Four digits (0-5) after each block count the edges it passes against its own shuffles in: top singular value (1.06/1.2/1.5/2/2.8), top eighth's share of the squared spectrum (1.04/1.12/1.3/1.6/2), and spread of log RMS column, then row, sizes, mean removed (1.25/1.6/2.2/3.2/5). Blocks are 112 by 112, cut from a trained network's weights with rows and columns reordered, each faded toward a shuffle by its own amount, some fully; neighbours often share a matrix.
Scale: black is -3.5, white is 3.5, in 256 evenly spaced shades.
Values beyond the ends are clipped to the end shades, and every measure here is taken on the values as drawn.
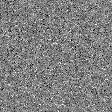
1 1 0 0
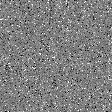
0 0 0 0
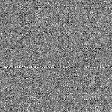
3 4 2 2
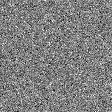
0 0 0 0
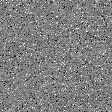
0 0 0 0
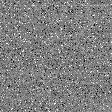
1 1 0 0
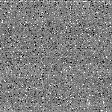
2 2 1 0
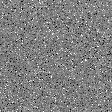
0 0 0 0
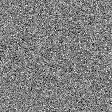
0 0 0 0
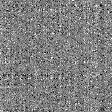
3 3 0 2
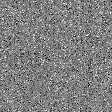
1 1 0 0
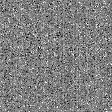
2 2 0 1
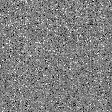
1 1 0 0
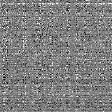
4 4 3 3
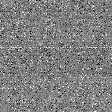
2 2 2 1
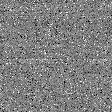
1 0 0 0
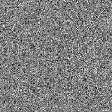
3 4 2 2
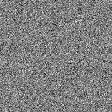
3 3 0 1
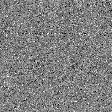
2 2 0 1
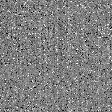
2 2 0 2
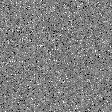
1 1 0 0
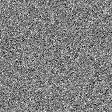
1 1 0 0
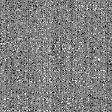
3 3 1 3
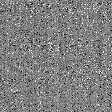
2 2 0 2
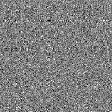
3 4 2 2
